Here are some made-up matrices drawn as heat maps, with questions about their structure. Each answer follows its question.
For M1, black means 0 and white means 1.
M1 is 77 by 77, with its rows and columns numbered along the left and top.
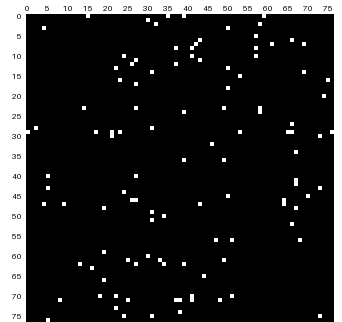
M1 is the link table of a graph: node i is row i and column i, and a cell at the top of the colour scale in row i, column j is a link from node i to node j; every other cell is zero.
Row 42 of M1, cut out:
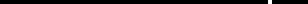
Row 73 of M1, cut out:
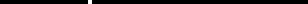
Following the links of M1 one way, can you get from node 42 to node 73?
no
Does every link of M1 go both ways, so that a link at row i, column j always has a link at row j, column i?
no
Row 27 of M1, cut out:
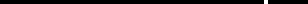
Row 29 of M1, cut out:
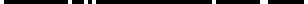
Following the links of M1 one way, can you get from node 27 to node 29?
no
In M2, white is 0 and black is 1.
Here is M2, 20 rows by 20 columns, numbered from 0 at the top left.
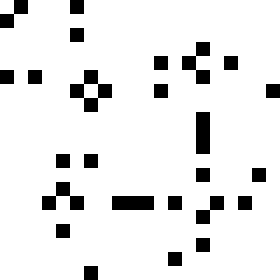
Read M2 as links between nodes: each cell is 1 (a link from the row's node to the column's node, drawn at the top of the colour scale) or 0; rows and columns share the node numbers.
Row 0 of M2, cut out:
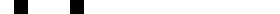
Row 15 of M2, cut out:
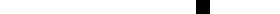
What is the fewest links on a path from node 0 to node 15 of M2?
3
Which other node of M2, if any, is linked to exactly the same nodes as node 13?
node 16
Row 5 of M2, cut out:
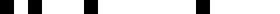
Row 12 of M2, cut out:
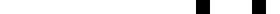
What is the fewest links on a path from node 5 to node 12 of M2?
2
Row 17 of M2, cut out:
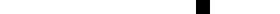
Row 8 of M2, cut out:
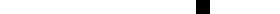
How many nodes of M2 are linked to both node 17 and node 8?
1
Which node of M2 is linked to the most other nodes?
node 14
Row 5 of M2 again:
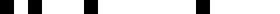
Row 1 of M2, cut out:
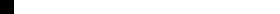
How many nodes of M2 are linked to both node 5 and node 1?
1
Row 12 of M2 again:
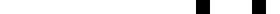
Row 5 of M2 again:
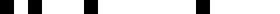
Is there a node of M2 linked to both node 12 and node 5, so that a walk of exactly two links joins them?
yes
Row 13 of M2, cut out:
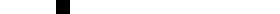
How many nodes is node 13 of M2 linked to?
1
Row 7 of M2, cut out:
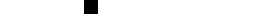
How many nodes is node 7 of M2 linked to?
1
